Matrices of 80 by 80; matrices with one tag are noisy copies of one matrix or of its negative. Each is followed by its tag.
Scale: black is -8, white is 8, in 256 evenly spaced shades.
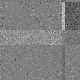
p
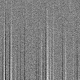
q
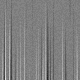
q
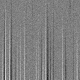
q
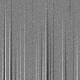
q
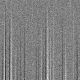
q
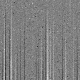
q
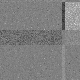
p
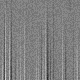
q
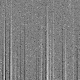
q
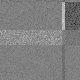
p
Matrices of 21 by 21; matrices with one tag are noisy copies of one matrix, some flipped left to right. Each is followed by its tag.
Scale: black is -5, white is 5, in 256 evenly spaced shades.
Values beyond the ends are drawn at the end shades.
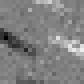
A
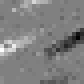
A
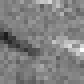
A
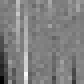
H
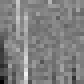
H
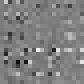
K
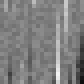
H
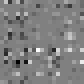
K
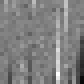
H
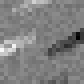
A
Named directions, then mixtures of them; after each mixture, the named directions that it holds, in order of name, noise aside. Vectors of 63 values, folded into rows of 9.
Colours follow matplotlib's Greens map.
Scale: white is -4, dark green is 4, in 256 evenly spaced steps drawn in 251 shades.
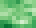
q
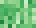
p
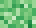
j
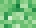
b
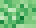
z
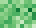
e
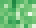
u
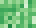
j, p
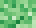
j, u, z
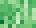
p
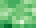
q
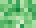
b, e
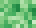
b, e, j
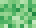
e, j, p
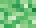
b, j, z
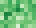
b, e, j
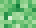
b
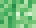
p, u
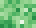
e, q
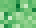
b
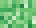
j, p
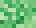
z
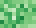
z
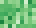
p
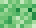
e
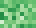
z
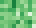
j, u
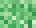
e, j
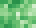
q, u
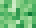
j, u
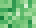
j, p, u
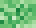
e, z
